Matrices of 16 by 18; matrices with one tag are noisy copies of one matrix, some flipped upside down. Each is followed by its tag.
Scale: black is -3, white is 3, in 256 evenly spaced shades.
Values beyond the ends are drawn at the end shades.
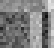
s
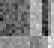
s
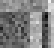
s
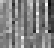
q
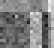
s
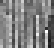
q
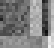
s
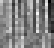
q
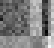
s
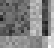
s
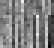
q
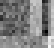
s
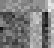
s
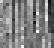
q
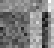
s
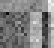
s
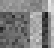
s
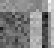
s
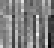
q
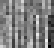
q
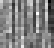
q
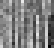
q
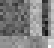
s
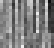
q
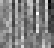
q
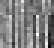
q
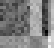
s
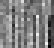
q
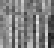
q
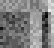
s
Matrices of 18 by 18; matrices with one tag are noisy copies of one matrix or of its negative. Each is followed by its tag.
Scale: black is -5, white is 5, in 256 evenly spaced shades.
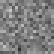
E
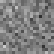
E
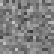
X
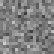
X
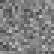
E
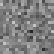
X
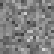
X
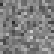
X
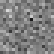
E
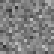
E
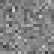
E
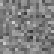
X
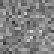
X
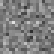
X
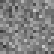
E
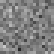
E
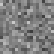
X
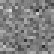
E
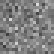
E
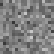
X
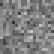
X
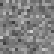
X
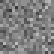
E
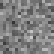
X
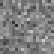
X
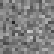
X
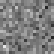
E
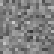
X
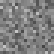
E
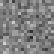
X
